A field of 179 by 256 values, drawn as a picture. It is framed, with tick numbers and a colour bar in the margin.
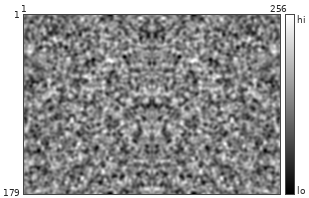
Mirror symmetry: left to right. Grain: blotchy. Histogram: bell-shaped. Stripes: none. Seam: none.
